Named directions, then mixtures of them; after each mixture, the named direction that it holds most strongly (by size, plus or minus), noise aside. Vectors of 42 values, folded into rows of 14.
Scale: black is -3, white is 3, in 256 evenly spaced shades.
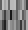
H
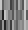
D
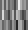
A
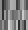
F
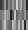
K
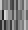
D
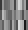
A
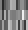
F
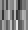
A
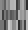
F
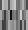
H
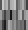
H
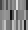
K
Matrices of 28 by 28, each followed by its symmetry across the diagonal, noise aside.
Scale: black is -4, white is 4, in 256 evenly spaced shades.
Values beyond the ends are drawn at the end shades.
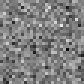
neither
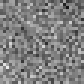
antisymmetric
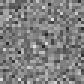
antisymmetric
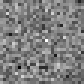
neither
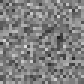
neither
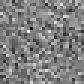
antisymmetric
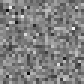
antisymmetric
